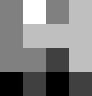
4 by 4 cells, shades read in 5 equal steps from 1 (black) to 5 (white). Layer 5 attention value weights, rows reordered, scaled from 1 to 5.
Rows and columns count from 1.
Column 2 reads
5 4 3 2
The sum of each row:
15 15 12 6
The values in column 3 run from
1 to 4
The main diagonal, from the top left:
3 4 2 2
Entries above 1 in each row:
4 4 4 2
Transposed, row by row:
3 3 3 1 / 5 4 3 2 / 3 4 2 1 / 4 4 4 2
